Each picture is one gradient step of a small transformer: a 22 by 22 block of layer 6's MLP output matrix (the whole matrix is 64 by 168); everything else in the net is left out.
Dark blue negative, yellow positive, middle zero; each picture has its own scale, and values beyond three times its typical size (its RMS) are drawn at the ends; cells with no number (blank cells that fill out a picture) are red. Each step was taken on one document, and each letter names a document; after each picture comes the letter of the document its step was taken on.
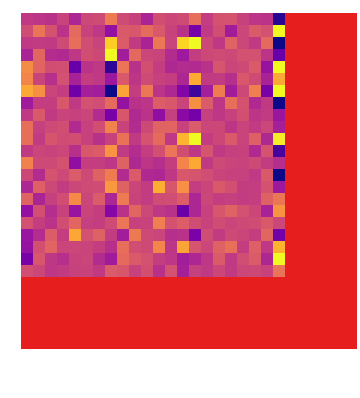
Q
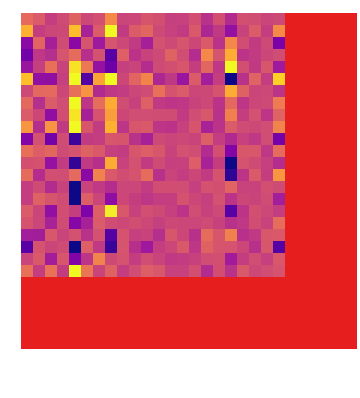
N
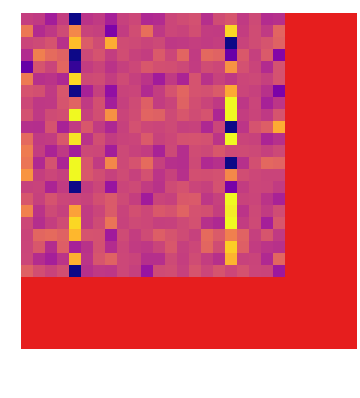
N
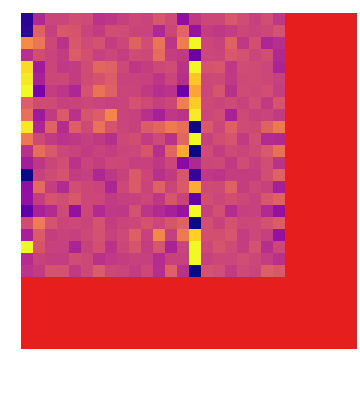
Q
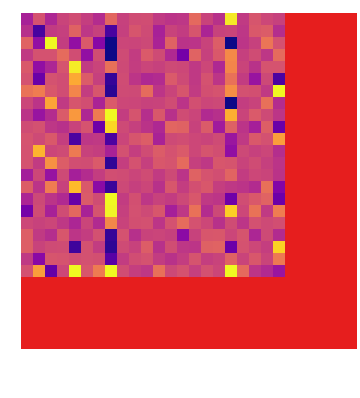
N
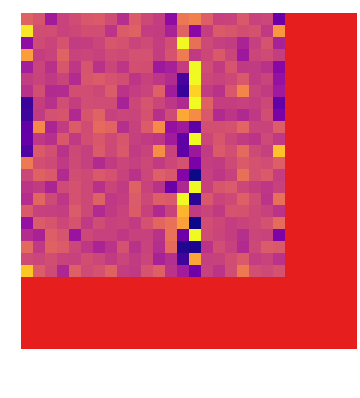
Q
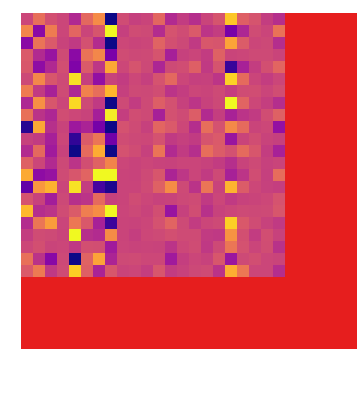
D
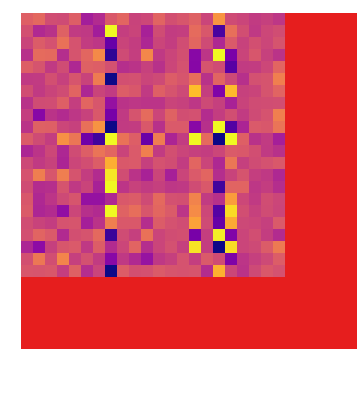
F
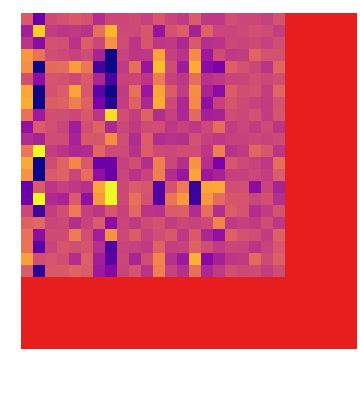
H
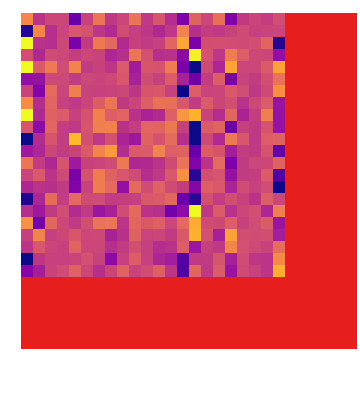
Q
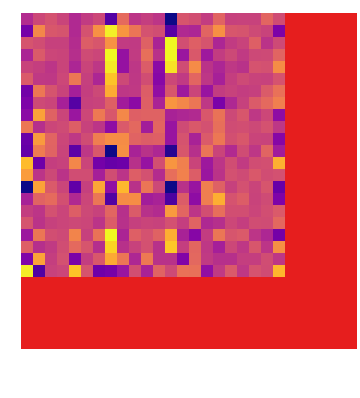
H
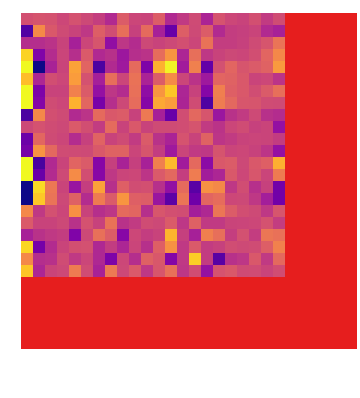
H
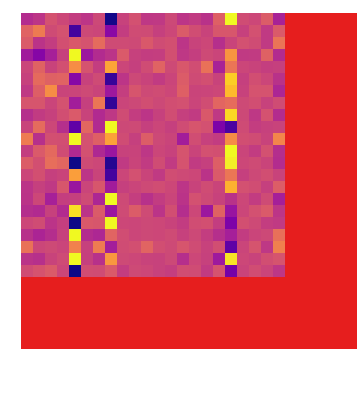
N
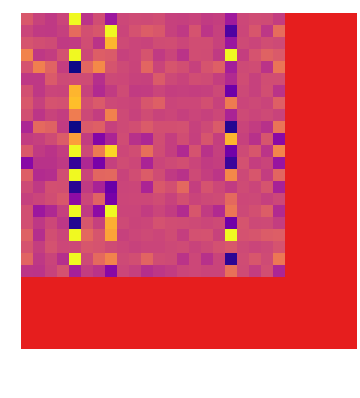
N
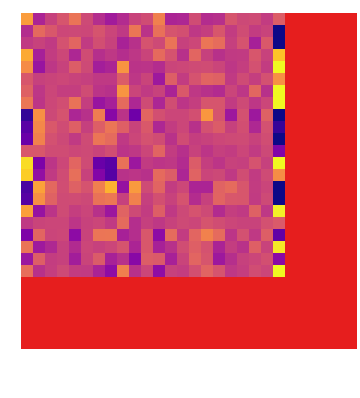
H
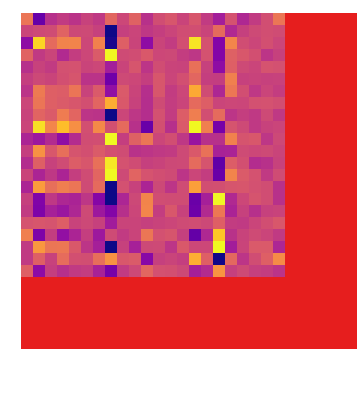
F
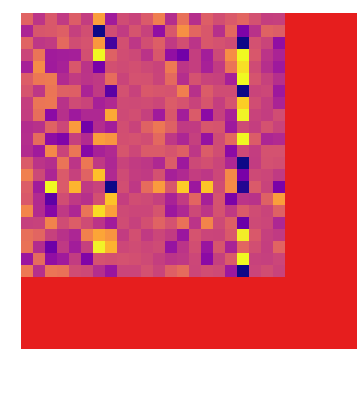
D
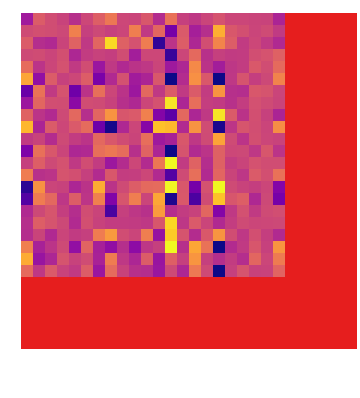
H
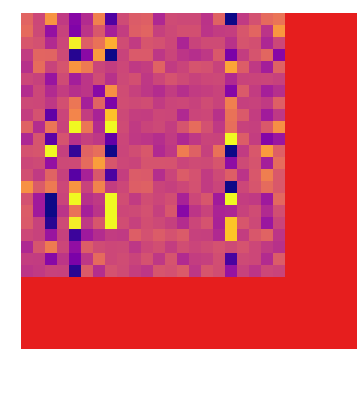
N
